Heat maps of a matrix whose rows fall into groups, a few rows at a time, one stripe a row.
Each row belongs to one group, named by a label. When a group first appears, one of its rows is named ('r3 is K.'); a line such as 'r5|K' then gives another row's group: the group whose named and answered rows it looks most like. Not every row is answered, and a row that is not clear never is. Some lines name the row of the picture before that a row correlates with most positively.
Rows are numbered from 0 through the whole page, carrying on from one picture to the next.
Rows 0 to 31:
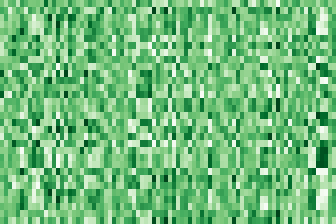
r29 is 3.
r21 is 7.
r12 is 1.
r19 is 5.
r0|1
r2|3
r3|3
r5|1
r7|1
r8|3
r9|7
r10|1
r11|3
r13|1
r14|5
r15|5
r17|1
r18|3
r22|7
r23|7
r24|3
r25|5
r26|5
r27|3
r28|3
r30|5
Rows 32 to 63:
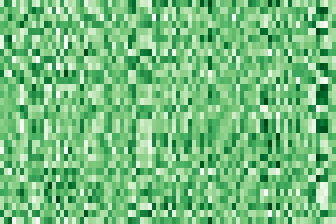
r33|7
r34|1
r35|3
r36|7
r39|1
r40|5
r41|7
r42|1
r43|3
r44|7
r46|7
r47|3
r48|1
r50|7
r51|5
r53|5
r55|5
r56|1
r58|3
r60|3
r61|5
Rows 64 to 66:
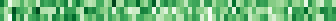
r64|5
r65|1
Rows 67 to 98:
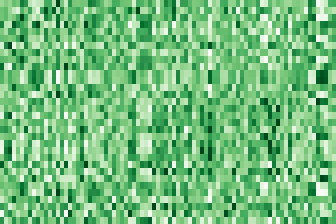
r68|5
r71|1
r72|3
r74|1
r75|3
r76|1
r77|7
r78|7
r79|1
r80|3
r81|7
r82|5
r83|5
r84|5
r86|7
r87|5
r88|5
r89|5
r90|1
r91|5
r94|3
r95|1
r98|1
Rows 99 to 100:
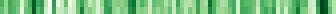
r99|7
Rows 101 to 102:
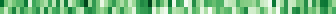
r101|1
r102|1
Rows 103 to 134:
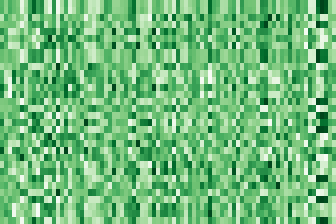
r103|7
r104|7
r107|5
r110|7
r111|7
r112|3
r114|1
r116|1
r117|7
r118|3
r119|7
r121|7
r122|3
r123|5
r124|1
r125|3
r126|5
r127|5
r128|7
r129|5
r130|3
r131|7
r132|5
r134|7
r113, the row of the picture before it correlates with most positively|102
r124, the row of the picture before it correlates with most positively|101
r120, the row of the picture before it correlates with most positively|101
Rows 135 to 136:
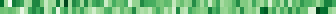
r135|1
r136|7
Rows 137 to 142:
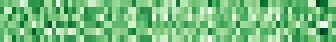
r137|7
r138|1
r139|1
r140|3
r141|7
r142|1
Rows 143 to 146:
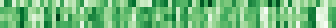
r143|5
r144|3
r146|3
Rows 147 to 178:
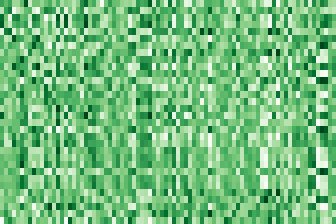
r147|1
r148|5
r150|1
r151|5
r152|1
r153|7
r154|5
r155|3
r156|1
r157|3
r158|7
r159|1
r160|3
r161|1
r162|3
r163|1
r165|7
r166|1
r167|1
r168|3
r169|3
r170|3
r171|7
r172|3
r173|3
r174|5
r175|7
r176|3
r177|5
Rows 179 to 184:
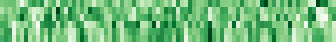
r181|3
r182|5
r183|5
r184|5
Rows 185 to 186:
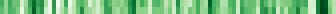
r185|7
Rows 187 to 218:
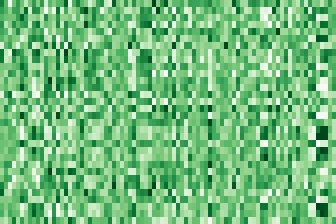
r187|5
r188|1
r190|1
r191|5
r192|7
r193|5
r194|1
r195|1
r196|3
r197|1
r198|3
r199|3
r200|5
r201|1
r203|3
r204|5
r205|7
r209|7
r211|3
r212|5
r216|7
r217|7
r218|1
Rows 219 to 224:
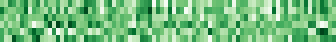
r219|1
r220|1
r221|1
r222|3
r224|1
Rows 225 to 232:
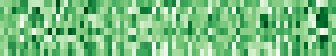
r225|3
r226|1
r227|7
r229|3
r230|7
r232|1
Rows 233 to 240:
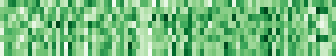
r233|1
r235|5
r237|5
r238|7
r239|5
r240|5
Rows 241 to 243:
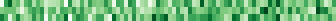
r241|5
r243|5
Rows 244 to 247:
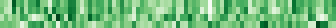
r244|1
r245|1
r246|3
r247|7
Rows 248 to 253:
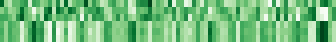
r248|1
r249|3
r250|3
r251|7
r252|7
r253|7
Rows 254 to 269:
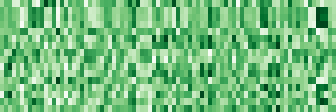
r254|5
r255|7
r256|7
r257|7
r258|3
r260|5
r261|1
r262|1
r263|5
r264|5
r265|3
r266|7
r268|7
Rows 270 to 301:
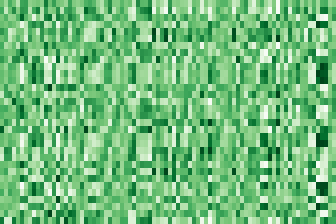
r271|1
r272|3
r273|7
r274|5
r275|5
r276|1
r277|3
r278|1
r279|7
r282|3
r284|1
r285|3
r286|3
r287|5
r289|7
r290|7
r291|5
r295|3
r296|7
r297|7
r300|3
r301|1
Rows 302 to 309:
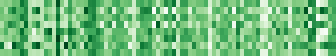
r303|1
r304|3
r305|1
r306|3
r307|3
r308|1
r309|3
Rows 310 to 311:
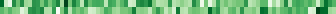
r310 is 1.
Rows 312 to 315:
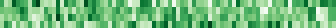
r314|3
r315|5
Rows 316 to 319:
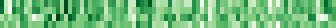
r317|1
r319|1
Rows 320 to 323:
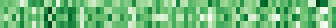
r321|3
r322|1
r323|3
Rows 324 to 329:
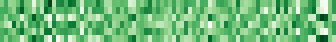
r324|3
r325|3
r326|7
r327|1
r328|3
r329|7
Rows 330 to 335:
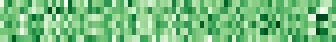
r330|5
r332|7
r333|5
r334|7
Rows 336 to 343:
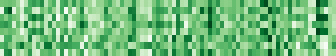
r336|7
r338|7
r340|7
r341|5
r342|3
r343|5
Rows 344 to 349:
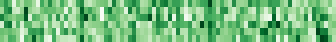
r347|5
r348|7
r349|7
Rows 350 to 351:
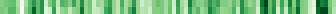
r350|7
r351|7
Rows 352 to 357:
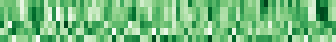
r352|7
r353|7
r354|7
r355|1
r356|1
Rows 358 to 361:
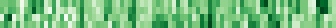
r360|5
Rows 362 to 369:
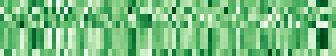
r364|1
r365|3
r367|7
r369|5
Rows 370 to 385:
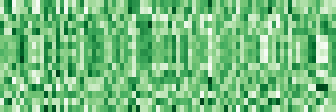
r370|5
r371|5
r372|1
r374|1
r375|3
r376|3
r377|3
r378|3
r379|1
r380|3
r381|5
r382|7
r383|1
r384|5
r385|5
